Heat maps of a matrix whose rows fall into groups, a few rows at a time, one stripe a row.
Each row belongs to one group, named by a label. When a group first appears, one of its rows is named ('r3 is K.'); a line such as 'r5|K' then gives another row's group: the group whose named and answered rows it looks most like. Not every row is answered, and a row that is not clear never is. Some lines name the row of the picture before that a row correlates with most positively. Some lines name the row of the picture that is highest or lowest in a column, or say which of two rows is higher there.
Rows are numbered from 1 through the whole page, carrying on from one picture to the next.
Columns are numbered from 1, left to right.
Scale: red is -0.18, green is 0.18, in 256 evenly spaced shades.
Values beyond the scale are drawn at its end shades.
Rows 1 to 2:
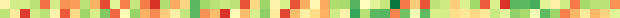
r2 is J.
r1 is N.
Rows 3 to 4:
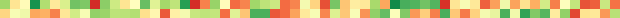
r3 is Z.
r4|J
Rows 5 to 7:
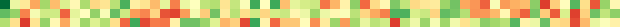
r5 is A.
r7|J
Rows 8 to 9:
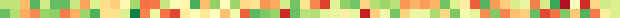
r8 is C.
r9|A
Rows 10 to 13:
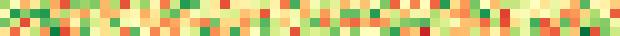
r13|N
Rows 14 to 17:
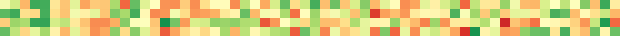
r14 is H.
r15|H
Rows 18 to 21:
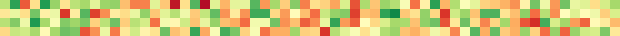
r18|A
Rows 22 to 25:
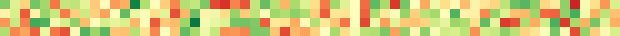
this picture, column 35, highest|22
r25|J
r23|A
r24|C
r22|J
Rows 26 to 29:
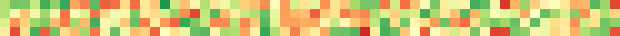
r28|J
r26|C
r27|Z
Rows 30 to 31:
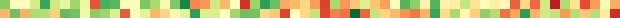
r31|C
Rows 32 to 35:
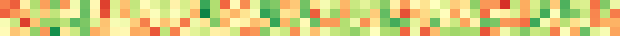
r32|N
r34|A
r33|N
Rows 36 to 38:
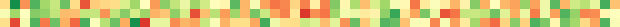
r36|C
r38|N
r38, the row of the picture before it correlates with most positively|32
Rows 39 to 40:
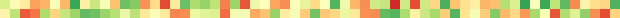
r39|J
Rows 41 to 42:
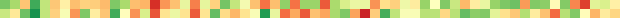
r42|Z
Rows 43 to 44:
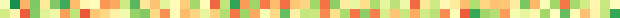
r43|C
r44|H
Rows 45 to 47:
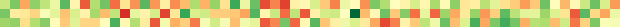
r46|J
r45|C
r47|H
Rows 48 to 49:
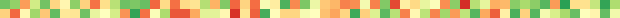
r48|H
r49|N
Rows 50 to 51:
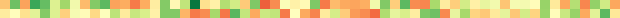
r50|C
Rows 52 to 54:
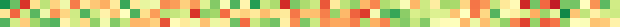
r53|Z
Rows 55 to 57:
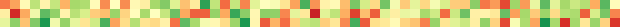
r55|N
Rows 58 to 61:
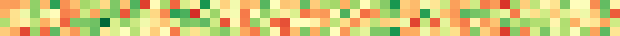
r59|Z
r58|N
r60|J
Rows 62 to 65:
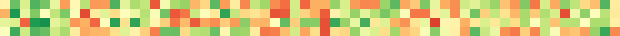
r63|C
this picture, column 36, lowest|62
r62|Z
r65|C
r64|H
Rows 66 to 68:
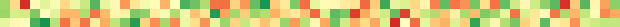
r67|Z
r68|H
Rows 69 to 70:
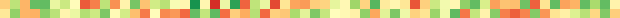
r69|C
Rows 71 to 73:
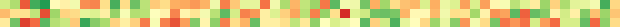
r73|A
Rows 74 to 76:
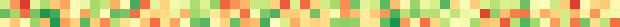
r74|J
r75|A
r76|N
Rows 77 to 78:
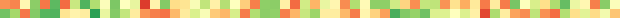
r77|N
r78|A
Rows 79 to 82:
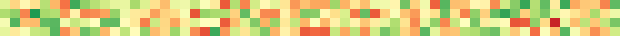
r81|A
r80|H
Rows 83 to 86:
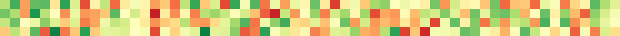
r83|C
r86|N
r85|H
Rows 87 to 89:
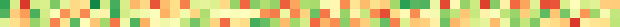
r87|A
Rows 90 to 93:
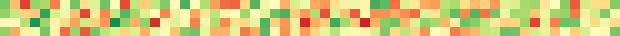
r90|J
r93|J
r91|H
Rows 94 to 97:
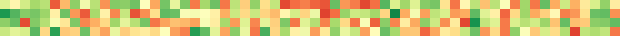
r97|N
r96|H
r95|C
